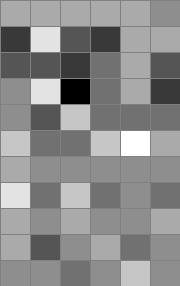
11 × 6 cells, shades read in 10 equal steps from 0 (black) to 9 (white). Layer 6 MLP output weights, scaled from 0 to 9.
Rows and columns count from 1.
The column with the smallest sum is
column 3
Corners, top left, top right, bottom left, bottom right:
6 5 5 5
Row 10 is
6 3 5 6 4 5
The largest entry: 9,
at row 6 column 5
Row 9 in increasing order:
5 5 5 6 6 6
